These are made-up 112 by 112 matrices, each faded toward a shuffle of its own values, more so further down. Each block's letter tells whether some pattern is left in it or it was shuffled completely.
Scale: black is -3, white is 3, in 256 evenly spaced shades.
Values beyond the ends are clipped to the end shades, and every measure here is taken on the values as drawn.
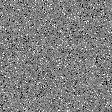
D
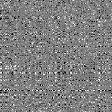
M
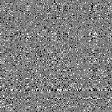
M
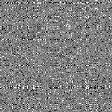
M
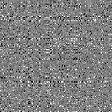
M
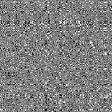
M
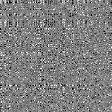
M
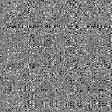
M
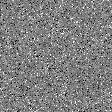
D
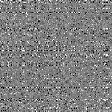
M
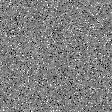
D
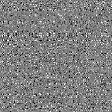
M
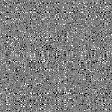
M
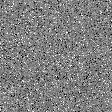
D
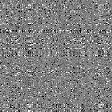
M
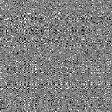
M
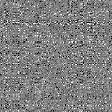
M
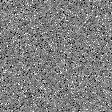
D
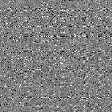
M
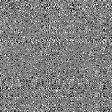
M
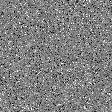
D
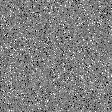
D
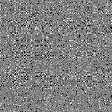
M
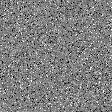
D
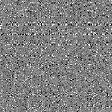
M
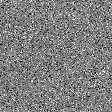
D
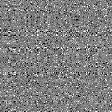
M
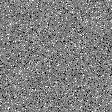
D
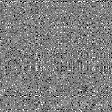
M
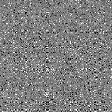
M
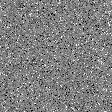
D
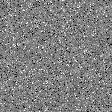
D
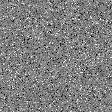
D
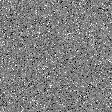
D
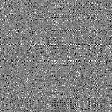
M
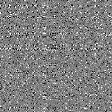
M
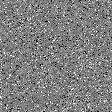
D
